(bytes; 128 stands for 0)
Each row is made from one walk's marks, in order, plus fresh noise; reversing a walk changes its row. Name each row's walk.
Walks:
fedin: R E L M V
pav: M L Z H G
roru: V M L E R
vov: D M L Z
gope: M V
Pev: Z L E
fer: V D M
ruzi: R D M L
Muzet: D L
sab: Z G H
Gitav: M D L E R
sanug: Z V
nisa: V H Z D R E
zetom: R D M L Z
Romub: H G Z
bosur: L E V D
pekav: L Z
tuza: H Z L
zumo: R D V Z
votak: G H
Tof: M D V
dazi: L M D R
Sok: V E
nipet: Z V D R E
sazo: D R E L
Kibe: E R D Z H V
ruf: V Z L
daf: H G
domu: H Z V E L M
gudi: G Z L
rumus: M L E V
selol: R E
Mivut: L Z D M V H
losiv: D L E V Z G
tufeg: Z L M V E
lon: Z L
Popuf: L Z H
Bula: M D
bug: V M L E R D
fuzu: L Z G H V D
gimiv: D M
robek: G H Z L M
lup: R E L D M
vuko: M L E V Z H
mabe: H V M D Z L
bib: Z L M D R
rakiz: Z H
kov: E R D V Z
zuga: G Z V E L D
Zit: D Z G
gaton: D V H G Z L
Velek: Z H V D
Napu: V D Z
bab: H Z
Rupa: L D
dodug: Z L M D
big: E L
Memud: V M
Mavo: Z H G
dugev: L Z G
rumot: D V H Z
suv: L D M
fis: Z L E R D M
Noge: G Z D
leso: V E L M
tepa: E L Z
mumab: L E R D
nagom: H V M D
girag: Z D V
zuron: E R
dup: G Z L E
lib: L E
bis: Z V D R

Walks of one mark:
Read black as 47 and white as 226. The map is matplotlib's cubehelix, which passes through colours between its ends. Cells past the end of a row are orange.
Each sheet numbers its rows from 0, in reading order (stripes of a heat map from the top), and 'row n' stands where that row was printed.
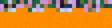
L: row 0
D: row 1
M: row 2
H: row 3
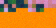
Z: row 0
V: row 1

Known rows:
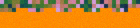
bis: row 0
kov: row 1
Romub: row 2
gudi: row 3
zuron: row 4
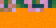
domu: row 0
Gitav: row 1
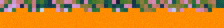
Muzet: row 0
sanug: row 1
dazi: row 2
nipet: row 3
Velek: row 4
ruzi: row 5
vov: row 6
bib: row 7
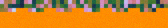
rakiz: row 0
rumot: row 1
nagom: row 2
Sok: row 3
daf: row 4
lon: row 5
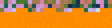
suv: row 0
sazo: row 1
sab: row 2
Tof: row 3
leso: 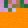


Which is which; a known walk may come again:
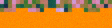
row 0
losiv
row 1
bib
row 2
Napu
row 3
ruzi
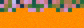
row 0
tuza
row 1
bug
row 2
gaton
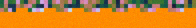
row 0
zuron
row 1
Tof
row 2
rakiz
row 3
sab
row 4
fuzu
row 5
dup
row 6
vuko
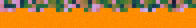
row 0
Gitav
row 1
zetom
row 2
gudi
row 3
robek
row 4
nipet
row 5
tepa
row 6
zuga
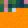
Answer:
sanug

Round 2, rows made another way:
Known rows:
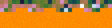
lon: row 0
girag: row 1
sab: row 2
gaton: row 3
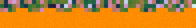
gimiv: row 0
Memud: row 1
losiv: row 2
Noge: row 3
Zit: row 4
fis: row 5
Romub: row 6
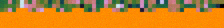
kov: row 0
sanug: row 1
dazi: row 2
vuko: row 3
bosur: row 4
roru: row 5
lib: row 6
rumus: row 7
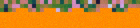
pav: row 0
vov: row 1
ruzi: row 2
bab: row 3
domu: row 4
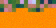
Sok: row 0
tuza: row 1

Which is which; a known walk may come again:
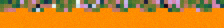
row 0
Napu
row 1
sab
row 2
kov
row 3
losiv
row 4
Zit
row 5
suv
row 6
domu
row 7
ruzi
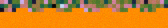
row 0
nisa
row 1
Tof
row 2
zuga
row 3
girag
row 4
gudi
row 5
dazi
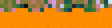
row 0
gope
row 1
dup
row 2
mumab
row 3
robek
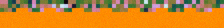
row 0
Popuf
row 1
Velek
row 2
fuzu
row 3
fedin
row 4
dugev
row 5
Mavo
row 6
fis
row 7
sanug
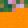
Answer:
bib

